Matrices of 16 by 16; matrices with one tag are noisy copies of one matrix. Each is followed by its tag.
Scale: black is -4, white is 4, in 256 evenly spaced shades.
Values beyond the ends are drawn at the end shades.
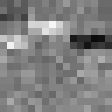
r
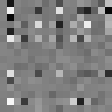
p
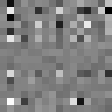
p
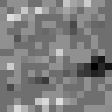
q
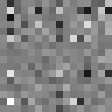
p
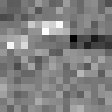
r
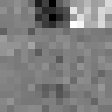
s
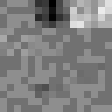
s
